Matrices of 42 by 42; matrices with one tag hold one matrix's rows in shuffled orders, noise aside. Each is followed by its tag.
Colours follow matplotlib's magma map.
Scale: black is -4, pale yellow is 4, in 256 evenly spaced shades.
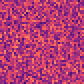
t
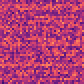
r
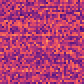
r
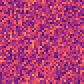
t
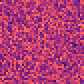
t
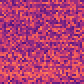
r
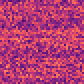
r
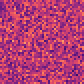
t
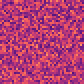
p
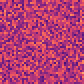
t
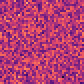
t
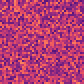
p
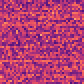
r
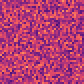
p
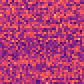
r
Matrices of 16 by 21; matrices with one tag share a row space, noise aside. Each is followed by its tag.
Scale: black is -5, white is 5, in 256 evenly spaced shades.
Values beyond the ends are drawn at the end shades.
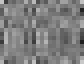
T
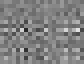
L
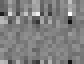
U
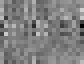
T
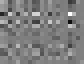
U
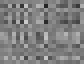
L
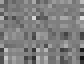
T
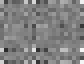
T
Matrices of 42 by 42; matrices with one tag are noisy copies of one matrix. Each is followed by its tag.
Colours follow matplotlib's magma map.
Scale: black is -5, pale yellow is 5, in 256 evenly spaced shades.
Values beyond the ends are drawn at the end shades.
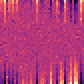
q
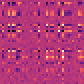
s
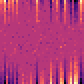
q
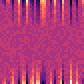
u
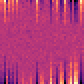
q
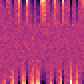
u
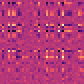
s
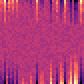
q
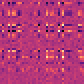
s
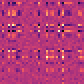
s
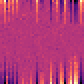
q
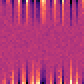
u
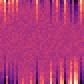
q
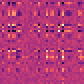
s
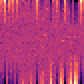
q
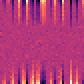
u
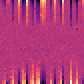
u
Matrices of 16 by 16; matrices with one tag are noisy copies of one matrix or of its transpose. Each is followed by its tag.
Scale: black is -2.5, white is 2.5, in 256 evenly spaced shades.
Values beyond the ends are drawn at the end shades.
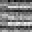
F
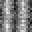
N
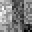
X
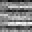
F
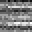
F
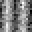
N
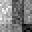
X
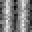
N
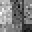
X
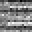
F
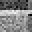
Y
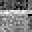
Y
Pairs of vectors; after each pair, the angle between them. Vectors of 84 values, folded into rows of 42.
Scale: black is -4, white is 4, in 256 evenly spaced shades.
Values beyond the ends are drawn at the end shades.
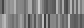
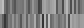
nearly opposite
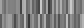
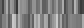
orthogonal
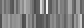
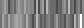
partly aligned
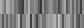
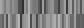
nearly parallel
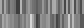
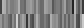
partly opposed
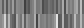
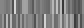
partly opposed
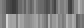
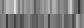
nearly opposite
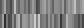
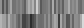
partly opposed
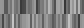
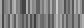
partly aligned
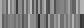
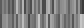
nearly opposite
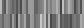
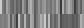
nearly parallel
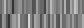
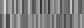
partly aligned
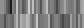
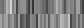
nearly opposite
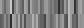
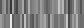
nearly opposite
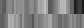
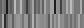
orthogonal
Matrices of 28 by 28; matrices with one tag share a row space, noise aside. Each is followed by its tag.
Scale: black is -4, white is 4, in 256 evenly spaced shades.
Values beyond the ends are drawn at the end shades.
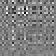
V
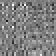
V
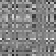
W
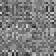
W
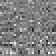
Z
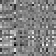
Z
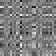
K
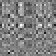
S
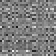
W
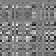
W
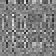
V
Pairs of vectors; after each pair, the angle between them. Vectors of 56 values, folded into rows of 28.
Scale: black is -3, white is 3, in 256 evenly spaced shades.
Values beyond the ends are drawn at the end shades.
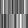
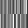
partly aligned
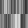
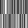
partly aligned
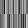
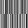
nearly opposite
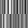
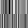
partly opposed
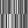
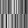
nearly parallel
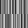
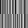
nearly parallel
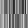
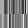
nearly parallel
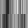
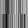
nearly parallel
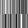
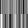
partly aligned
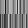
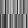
nearly parallel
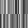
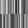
nearly parallel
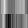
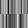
partly aligned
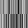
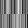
partly opposed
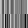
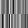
partly aligned
